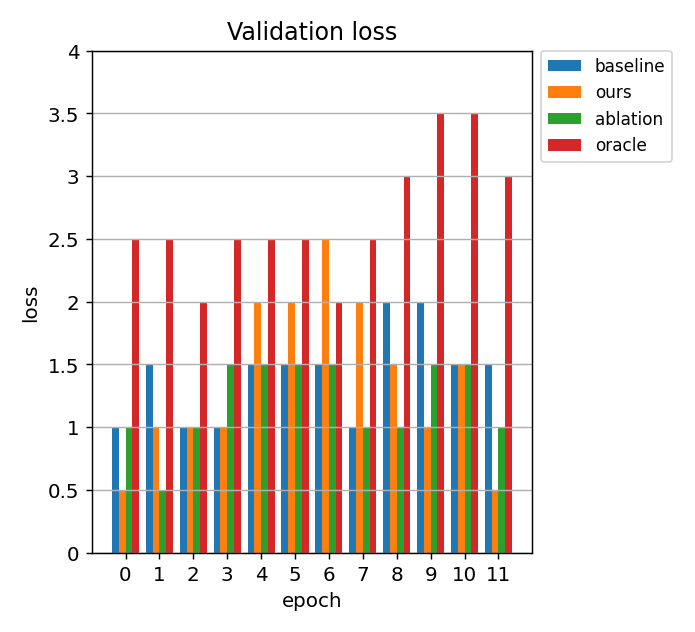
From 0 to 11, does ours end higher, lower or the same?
the same
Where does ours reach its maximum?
6
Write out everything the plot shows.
Title: Validation loss
x-axis: epoch, ticks 0 1 2 3 4 5 6 7 8 9 10 11
y-axis: loss, ticks 0 0.5 1 1.5 2 2.5 3 3.5 4
Legend: baseline, ours, ablation, oracle
Values:
baseline: 1 1.5 1 1 1.5 1.5 1.5 1 2 2 1.5 1.5
ours: 0.5 1 1 1 2 2 2.5 2 1.5 1 1.5 0.5
ablation: 1 0.5 1 1.5 1.5 1.5 1.5 1 1 1.5 1.5 1
oracle: 2.5 2.5 2 2.5 2.5 2.5 2 2.5 3 3.5 3.5 3
